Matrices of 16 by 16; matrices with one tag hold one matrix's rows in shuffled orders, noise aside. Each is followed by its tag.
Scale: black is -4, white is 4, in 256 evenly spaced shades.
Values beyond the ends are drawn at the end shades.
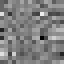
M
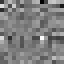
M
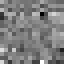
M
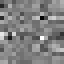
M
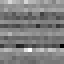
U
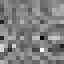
M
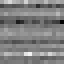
U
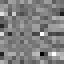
M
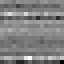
U
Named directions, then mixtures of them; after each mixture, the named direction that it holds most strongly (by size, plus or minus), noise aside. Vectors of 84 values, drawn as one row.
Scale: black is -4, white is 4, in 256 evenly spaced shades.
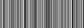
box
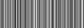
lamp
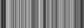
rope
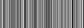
box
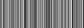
box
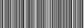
box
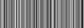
lamp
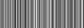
lamp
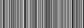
box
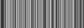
rope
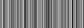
box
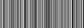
box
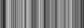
rope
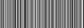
lamp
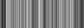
rope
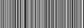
lamp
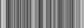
rope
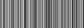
box
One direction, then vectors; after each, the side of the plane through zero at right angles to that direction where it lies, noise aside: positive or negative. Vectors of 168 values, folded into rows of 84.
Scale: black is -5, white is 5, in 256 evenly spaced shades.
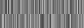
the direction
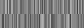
negative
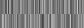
positive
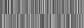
positive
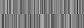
negative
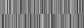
negative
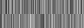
positive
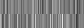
negative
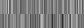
negative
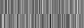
positive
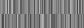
negative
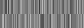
positive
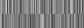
negative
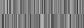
negative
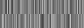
positive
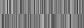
negative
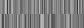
negative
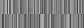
negative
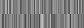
negative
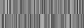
negative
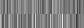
negative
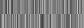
positive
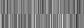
negative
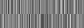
positive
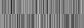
positive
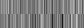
negative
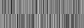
positive
